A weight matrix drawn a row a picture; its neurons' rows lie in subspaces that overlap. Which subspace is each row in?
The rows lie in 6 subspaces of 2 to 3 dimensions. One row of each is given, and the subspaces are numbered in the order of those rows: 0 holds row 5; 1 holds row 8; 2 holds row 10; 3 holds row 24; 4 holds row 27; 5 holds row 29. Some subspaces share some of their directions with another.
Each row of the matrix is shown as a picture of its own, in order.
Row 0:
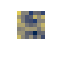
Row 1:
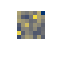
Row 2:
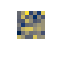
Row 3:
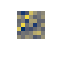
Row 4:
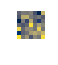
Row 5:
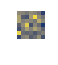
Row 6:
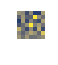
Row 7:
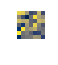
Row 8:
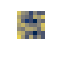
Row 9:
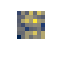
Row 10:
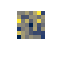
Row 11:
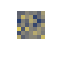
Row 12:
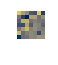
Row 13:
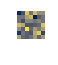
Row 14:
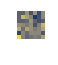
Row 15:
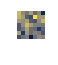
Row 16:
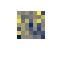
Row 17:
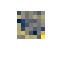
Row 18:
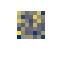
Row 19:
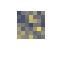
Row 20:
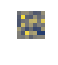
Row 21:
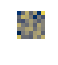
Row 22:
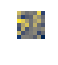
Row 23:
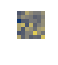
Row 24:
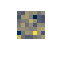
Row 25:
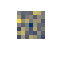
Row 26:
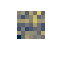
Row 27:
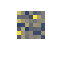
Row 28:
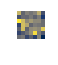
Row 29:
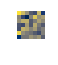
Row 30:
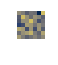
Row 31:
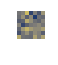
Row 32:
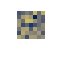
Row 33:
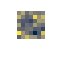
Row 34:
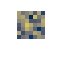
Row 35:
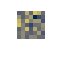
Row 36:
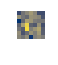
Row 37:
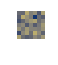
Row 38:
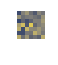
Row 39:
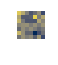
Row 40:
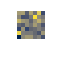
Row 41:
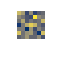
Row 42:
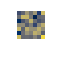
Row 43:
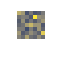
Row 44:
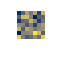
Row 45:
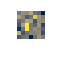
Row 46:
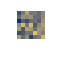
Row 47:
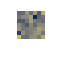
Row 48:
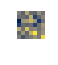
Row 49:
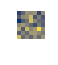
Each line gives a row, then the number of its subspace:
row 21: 5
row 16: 2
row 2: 5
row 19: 0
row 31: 5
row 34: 0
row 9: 1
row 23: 4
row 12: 5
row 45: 0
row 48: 5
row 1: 0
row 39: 1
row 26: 1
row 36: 0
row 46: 4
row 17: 3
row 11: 5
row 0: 1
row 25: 4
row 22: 3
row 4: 2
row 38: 4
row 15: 0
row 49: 0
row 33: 3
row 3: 5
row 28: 3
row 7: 5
